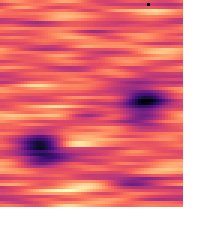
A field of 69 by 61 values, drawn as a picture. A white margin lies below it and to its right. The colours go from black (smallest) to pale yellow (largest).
The ninth with the lowest average is the middle right. No overall slope runs across the table. The values are skewed, with a long tail toward low values. There are two dips. A single lone cell is far lower than the cells round it.
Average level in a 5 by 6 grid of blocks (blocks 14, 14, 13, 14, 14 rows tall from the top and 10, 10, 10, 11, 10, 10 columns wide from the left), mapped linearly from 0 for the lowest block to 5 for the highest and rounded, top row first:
445444
444444
554303
304444
445434
